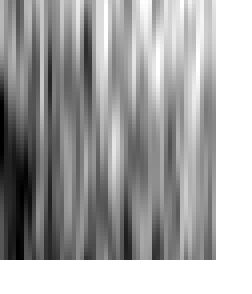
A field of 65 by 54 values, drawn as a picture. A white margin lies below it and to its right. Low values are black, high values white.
Ninth with the highest average: top right. Slope: up to the top right. Grain: streaks running down. Histogram: bell-shaped. Mirror symmetry: none.
